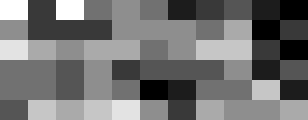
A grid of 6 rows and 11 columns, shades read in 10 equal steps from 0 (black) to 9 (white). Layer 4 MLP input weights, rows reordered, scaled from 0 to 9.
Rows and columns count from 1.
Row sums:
40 38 56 36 37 60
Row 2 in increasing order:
0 2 2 2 2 4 5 5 5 5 6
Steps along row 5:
same down up down down up up same up down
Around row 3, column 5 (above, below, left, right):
5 2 6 4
